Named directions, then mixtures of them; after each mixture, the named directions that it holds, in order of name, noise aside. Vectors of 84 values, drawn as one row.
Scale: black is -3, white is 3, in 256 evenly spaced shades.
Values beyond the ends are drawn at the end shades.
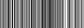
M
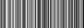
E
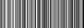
E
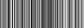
M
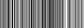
M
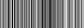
M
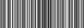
E, M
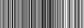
M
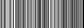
E, M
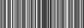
E, M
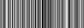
E, M
